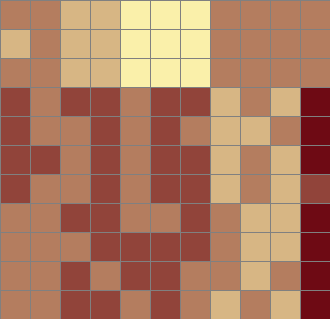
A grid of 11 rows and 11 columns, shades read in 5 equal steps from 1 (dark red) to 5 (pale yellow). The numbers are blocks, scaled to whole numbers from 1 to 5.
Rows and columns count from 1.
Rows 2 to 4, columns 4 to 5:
4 5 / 4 5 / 2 3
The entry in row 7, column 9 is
3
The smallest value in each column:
2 2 2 2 2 2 2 3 3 3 1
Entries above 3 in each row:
5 6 5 2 2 2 2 2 2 1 2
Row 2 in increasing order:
3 3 3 3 3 4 4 4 5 5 5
